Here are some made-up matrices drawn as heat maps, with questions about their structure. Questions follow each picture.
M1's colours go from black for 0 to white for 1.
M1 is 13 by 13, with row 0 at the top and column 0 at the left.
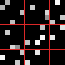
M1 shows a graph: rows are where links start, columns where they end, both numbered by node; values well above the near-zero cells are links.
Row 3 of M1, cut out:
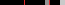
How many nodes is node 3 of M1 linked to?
2
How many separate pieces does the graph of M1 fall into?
2
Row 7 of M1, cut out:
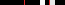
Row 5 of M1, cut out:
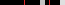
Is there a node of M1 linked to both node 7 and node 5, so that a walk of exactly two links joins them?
yes
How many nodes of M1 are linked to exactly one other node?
2
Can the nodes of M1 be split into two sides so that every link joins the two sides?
no
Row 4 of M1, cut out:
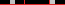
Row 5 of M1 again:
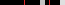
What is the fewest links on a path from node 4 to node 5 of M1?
4
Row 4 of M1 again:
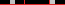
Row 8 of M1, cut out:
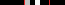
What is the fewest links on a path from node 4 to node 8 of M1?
3
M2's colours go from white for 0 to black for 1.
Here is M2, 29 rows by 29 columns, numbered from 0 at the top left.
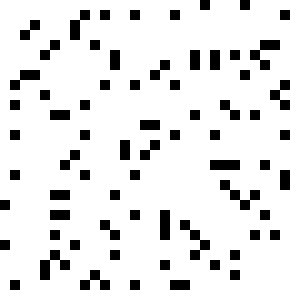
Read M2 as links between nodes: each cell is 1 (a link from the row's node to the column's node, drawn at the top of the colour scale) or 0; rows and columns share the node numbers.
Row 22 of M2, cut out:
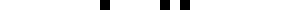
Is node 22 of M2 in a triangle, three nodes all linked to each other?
no
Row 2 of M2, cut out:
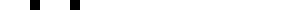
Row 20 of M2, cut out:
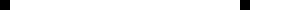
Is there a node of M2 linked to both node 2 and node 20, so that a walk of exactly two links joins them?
no
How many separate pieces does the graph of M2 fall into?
2
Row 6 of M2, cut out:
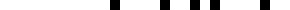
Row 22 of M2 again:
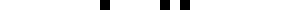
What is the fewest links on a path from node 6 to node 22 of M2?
2
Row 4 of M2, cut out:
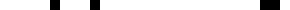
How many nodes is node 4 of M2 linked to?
4
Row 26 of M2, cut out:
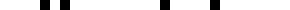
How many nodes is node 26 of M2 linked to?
4
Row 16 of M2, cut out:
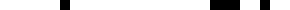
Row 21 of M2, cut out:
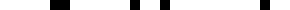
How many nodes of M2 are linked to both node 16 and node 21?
2
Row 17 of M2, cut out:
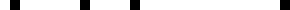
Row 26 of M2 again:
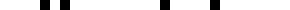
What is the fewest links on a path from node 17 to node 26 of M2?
3
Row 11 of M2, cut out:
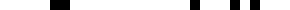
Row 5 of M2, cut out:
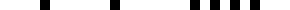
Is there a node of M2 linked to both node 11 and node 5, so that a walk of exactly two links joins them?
yes
